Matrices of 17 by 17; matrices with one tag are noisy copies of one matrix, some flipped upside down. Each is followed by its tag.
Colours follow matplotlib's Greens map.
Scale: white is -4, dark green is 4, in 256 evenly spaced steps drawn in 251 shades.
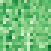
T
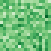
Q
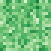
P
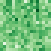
P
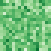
P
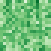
P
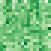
P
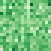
T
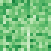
T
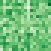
T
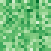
P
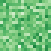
Q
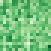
T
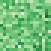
Q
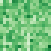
T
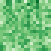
P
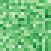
Q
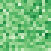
Q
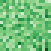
Q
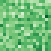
Q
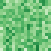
P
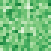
T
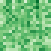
P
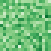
Q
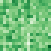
T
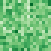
T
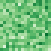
Q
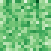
P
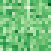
T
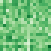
T
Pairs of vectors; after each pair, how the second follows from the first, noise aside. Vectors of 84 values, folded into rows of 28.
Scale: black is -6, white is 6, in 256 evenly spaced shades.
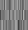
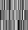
scaled up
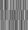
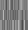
reversed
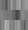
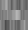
negated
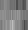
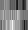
scaled up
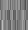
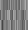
negated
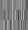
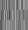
reversed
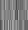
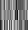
scaled up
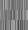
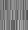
negated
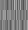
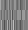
reversed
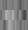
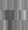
negated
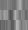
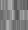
reversed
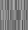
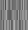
reversed
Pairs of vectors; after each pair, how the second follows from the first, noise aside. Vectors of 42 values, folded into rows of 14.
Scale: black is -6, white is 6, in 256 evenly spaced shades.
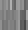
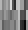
scaled up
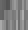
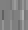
partly zeroed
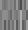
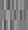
wrapped around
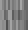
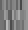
negated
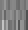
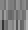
negated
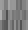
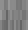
shrunk
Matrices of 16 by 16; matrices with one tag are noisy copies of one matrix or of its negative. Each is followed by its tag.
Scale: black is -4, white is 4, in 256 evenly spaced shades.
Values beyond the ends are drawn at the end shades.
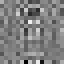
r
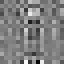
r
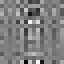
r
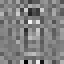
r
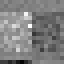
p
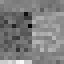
p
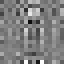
r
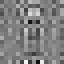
r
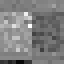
p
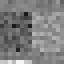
p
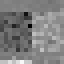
p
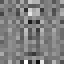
r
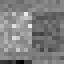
p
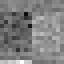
p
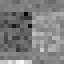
p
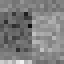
p
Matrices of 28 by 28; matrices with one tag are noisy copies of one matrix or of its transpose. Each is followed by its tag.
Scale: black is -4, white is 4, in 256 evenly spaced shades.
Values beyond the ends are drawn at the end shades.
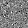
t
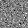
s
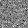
s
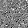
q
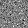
s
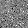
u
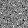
s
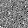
q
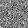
q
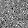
u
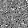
q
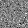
s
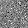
u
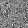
t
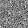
q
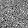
u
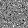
s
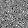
u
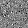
t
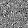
t
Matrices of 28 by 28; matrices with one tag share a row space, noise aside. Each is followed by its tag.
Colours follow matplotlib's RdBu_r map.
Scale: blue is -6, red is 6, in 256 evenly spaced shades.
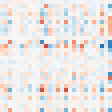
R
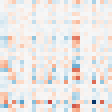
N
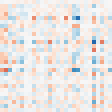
N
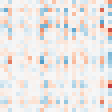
R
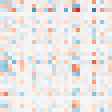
N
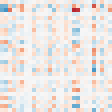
N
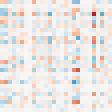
N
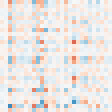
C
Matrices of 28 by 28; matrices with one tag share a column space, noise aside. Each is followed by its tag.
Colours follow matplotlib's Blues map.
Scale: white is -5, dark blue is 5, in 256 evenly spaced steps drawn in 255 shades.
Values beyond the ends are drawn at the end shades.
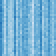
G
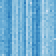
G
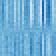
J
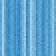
G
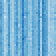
G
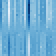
J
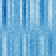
J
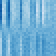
J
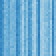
G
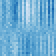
J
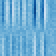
J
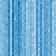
G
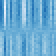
J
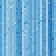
G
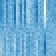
J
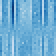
J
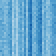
G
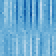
J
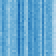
G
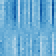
J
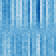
J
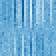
J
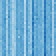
G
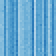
G
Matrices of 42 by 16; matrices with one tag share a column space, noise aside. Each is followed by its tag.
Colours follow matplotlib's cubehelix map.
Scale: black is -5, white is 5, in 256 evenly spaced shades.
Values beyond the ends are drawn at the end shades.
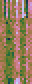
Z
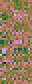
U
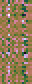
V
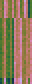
Z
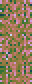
V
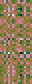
V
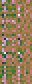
V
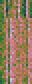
Z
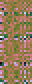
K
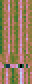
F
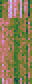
Z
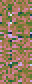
K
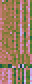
F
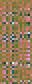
K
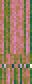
F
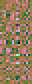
U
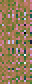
U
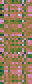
V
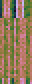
Z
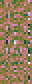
U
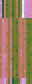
Z
